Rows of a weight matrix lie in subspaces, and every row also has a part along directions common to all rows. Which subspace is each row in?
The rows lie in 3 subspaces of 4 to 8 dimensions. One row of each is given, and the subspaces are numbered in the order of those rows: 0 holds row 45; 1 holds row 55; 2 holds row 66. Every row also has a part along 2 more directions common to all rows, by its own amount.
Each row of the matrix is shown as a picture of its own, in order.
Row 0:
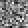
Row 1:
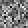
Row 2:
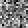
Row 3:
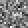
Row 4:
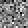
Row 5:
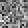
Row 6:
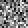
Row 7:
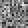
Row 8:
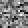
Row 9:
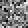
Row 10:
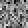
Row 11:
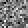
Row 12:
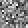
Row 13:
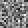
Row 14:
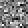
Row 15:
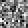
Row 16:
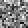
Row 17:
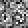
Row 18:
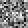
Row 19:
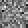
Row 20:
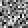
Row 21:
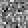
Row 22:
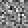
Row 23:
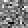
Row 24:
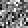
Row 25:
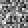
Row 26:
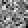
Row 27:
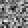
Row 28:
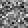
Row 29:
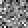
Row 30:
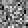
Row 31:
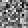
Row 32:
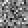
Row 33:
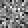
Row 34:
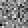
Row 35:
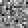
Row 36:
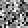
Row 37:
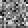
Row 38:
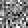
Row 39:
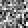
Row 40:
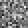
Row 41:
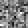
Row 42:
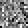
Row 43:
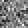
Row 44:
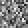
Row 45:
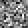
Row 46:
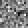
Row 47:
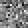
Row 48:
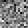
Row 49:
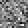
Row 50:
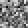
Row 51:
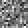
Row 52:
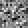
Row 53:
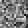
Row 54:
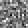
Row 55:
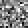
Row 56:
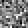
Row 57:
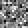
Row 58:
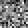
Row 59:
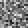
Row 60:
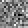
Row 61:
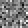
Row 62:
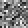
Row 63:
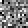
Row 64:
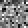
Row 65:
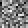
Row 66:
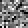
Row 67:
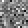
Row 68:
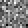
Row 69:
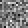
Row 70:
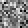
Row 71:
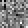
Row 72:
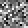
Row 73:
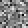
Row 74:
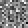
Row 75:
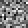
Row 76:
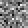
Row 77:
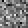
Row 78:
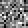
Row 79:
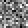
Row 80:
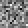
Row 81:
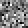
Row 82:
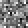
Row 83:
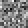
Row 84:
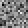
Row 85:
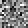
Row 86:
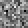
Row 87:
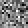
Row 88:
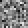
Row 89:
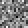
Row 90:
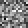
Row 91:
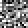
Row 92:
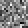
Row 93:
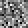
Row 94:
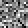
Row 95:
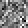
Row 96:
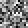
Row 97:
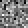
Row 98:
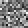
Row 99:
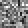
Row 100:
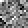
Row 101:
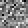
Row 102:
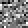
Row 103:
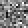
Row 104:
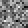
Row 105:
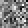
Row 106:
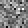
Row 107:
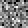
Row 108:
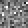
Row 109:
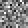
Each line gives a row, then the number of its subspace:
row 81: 2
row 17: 0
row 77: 1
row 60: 1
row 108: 0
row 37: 0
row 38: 0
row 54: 1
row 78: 2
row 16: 2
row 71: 0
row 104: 0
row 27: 2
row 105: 2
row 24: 0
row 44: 2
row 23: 1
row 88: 1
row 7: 1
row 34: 2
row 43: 2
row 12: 1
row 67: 1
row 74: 1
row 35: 0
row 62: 1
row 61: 1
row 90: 0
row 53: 1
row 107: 0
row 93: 2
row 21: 2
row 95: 2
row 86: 1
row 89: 1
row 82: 0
